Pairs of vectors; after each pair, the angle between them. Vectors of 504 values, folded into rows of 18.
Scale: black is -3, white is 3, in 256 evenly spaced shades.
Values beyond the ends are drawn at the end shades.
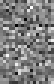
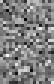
nearly parallel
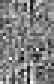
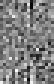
nearly parallel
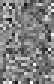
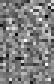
partly opposed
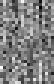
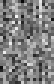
nearly opposite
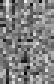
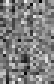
nearly parallel
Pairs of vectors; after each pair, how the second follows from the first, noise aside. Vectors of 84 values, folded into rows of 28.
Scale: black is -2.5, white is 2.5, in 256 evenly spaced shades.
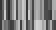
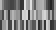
shuffled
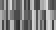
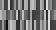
sign-scrambled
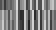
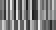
reversed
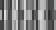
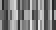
reversed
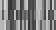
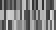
shuffled
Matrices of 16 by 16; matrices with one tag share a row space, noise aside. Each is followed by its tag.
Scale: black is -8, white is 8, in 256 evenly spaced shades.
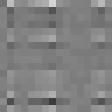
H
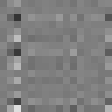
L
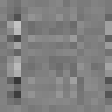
L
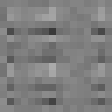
H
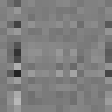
L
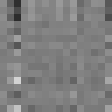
L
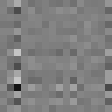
L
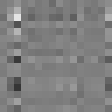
L
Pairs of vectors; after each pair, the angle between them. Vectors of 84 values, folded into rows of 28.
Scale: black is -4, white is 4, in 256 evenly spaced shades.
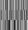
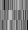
partly opposed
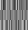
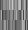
orthogonal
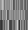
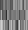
nearly opposite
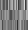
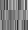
nearly parallel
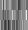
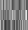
nearly parallel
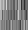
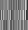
orthogonal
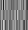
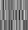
partly aligned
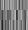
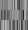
orthogonal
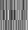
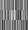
nearly opposite
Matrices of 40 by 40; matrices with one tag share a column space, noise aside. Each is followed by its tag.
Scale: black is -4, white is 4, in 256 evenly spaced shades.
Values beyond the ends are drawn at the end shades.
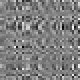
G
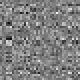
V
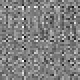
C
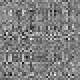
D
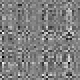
D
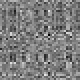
D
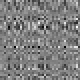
G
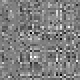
D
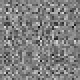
V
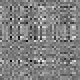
C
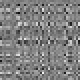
V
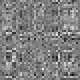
D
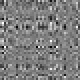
G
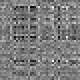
C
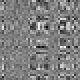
G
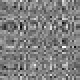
G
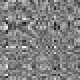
G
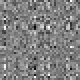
G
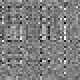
C
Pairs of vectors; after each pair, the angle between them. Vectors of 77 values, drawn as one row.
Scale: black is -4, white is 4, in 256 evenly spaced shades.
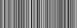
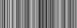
orthogonal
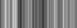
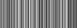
orthogonal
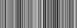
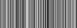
partly aligned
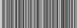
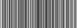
partly aligned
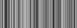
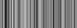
nearly parallel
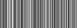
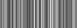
partly opposed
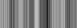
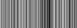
partly aligned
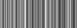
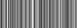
partly opposed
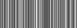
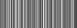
orthogonal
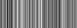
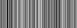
nearly parallel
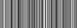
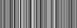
orthogonal
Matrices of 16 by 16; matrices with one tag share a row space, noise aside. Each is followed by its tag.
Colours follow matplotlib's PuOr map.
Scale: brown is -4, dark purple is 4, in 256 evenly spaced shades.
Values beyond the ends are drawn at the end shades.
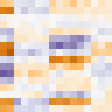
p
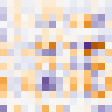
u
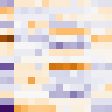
p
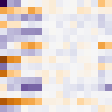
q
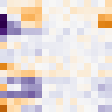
q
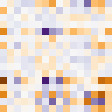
u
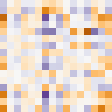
u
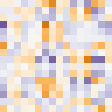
u
